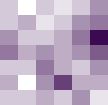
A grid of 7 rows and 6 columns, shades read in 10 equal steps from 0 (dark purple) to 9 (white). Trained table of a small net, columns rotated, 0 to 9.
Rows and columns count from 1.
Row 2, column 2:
6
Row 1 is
7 9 7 8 7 5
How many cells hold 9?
2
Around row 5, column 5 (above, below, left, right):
5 6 6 5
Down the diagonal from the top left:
7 6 7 6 7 6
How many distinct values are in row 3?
5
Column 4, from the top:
8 7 6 6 6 2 7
